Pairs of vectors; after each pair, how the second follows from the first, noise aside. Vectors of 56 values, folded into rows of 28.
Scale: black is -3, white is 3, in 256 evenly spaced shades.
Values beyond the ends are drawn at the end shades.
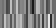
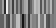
reversed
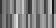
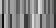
reversed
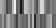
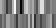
copied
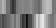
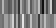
shuffled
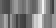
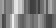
reversed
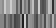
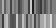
reversed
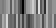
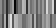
shuffled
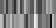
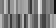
wrapped around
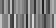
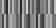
wrapped around
